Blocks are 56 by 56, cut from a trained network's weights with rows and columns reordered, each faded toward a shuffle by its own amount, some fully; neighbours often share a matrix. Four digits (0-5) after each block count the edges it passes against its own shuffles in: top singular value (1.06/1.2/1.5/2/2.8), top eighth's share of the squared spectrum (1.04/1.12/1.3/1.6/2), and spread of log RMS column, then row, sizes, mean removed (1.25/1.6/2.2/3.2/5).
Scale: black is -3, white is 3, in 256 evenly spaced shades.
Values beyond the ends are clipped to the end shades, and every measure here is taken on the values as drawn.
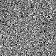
2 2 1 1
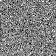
0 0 0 0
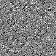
2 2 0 1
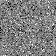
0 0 0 0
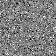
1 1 1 0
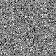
2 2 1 1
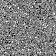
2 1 0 0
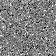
0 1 0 0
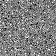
0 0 0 0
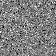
0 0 0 0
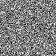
2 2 0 1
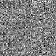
3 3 1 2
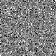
3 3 1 1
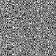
4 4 2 2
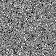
0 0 0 0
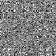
3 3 1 2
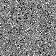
0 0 0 0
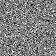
1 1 0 0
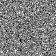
0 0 0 0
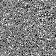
2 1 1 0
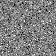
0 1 0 0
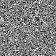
2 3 1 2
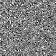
2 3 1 1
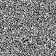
1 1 0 0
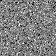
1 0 0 0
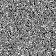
1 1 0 0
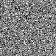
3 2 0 0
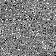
2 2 0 1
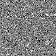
2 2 1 1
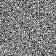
1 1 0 0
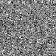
3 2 1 1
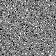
1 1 0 0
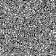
2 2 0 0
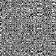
3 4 2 2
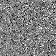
2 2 0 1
